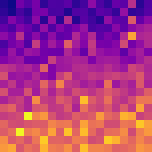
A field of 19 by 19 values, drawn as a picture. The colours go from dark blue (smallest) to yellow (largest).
Slope: up to the bottom. Stripes: none. Average level on the scale: 40%. Grain: fine. Odd rows or columns: none.
